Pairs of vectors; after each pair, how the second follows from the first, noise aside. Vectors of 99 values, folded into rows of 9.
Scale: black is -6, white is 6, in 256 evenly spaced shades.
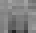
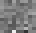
sign-scrambled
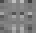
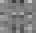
negated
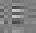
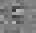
sign-scrambled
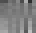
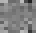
sign-scrambled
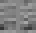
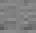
shrunk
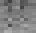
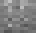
negated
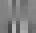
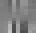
negated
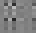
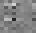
sign-scrambled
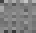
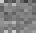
negated
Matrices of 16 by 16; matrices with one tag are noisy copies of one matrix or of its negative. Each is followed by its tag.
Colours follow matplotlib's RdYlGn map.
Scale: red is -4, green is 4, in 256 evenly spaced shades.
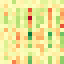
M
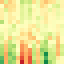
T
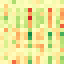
M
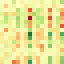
M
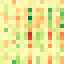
M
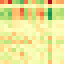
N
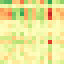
N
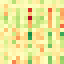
M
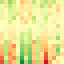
T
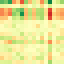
N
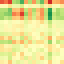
N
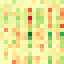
M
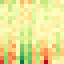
T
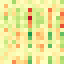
M
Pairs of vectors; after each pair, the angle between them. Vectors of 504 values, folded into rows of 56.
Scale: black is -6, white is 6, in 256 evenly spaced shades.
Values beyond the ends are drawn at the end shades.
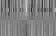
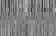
nearly parallel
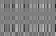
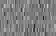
partly opposed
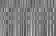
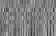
nearly opposite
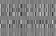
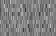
partly opposed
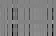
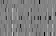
partly opposed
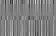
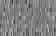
partly aligned
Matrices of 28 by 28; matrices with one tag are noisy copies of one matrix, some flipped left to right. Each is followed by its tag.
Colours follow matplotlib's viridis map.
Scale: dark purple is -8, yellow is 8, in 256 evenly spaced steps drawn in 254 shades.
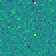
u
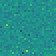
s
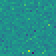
s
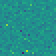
s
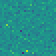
s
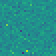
s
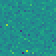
s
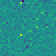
u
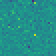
u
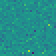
s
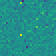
u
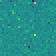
u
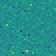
s
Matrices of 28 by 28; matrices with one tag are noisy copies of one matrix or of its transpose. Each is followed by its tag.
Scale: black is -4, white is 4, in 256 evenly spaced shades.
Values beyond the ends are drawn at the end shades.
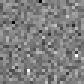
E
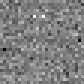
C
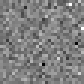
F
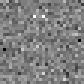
C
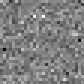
C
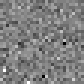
F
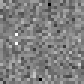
C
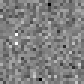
C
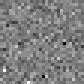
F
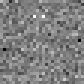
C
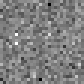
C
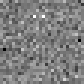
C
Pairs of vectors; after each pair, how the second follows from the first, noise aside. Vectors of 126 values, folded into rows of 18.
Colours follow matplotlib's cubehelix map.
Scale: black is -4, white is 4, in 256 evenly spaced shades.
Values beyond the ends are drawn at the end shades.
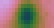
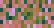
shuffled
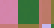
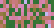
shuffled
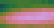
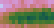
negated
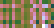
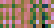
negated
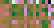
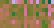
shrunk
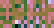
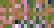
negated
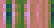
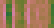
shrunk
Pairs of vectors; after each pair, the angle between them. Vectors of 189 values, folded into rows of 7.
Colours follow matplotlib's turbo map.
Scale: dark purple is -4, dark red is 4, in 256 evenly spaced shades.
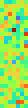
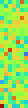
orthogonal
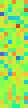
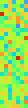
nearly opposite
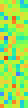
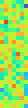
partly aligned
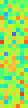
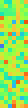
partly aligned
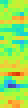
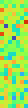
orthogonal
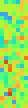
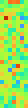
partly opposed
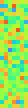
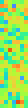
nearly opposite
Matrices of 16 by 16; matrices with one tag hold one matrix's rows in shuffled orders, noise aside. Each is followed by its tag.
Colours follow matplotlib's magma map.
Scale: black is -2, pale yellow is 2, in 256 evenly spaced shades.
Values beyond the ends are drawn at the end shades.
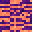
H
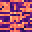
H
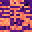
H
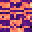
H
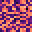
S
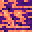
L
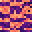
H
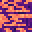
L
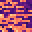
L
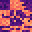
H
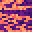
L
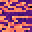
L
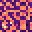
S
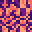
S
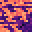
L
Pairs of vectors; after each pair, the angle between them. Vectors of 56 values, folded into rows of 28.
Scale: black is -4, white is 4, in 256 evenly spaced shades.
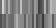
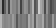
nearly opposite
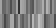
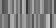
orthogonal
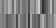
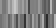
partly aligned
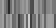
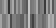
partly aligned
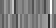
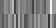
nearly parallel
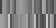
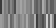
nearly parallel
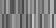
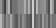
partly aligned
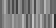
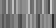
partly opposed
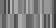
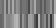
partly opposed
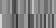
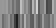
partly aligned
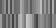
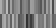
nearly opposite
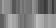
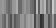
partly opposed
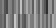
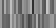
orthogonal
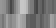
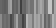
partly opposed
